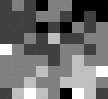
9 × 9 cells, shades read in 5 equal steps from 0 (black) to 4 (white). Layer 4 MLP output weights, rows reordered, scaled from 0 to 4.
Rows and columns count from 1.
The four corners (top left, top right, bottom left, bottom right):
1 0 1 1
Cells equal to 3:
12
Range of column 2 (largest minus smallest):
2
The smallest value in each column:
1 1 1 0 1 0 0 0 0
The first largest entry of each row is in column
2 4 7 5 1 7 9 3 3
